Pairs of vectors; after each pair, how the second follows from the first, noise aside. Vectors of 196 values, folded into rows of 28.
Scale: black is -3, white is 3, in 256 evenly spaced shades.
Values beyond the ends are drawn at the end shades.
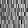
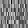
wrapped around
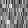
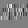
partly zeroed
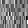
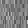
shrunk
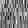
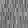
shrunk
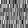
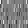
partly zeroed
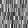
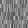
shrunk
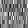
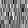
sign-scrambled
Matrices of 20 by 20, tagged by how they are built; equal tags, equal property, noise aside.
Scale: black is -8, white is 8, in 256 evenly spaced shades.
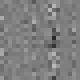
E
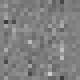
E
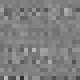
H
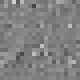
H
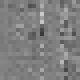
E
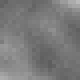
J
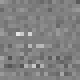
H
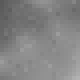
J
